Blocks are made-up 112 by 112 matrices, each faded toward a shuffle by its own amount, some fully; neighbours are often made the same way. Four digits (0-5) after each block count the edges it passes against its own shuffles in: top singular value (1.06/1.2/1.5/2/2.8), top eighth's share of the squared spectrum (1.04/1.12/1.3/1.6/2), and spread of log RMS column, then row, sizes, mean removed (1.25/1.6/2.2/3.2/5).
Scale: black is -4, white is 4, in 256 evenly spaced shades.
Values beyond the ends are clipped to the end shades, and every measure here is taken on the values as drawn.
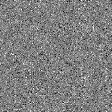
3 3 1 1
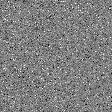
0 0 0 0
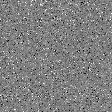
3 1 0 1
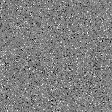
3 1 0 0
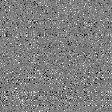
4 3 2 2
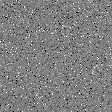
2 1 0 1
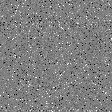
3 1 0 0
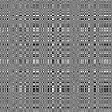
5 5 5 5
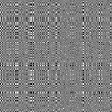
5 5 4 4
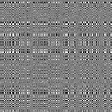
5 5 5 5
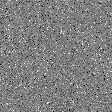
2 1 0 0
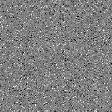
4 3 1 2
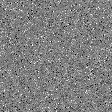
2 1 0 0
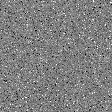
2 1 0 0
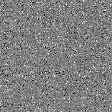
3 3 1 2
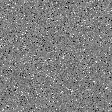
0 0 0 0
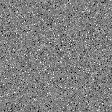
3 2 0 1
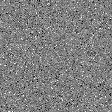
3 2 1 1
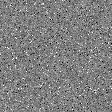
0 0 0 0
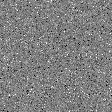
0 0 0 0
